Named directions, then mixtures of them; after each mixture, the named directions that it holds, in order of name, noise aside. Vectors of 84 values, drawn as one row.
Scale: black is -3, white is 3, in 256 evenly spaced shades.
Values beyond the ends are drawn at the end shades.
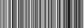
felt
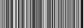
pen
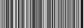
pen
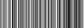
felt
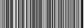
pen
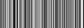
pen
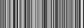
pen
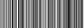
felt, pen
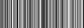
felt, pen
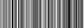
felt, pen
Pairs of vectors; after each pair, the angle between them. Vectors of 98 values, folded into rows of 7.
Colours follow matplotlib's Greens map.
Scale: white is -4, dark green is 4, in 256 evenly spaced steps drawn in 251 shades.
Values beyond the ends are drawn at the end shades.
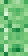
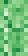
nearly parallel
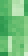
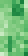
nearly opposite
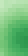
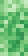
partly aligned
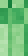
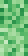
partly aligned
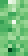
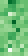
nearly opposite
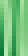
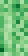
partly aligned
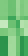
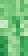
nearly parallel
